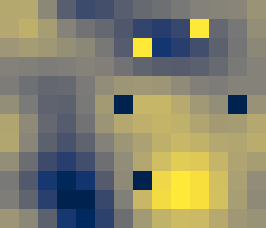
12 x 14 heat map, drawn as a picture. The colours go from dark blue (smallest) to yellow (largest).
Overall the values sit about 50% of the way up the scale. Five lone cells stand out: two far higher and three far lower than their neighbours. The bottom right is the ninth with the highest average. The bottom left is the ninth with the lowest average.
